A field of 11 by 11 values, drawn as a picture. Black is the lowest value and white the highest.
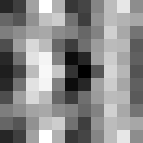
The ninth with the lowest average is the centre. It is mirror symmetric from top to bottom. Upright stripes repeat 2 times across the table. Values change most from cell to cell in the centre.
